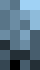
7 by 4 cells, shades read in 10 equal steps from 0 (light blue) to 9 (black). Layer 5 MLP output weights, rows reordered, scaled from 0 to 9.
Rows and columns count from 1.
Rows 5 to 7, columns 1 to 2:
7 4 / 5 7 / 6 9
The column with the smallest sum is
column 3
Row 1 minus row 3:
-1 1 -4 -1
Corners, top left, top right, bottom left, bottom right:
3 0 6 7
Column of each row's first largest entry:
2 1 1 4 1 2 2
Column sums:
32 34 23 24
